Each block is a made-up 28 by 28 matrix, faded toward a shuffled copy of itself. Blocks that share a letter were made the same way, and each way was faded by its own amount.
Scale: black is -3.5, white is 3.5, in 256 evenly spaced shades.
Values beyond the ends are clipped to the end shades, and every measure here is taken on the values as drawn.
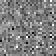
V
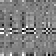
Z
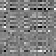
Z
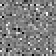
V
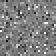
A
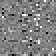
V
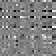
Z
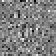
V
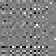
Z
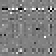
Z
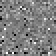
A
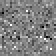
A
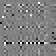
Z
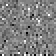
V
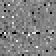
A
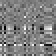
Z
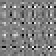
Z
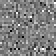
V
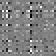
Z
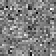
V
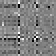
Z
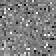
A
